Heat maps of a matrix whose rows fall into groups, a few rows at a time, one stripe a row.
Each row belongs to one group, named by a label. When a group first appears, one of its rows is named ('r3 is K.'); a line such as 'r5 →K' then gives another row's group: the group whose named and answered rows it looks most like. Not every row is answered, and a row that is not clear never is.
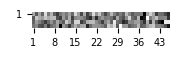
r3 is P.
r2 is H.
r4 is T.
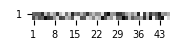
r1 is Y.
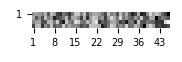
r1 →T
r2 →T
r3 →P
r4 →T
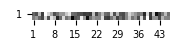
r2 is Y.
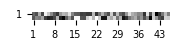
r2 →P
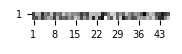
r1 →T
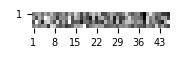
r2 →H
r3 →H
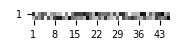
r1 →H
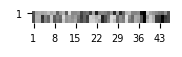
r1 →H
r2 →T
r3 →T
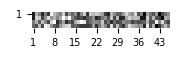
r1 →Y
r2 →H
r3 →Y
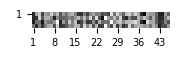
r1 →H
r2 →P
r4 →P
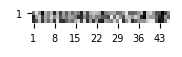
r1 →T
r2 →H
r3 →P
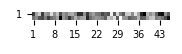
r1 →H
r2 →T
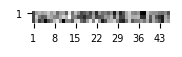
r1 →H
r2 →H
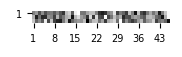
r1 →P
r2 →P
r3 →T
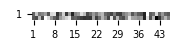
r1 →Y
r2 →H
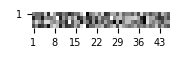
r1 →Y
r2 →H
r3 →H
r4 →Y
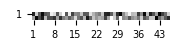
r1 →Y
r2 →T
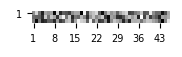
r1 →T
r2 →Y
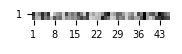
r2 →T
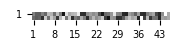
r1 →P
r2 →Y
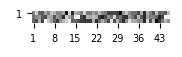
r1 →Y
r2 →P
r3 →H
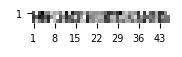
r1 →Y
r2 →Y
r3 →Y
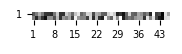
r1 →P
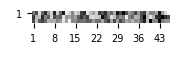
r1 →P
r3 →H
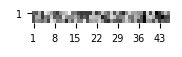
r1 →H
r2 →T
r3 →Y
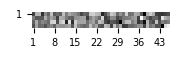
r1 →T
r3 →Y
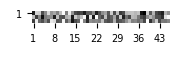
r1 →H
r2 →P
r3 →Y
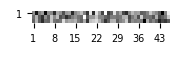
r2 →Y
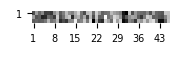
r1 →P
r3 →P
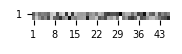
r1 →Y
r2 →T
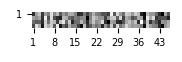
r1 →H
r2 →T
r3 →Y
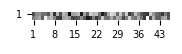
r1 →T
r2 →H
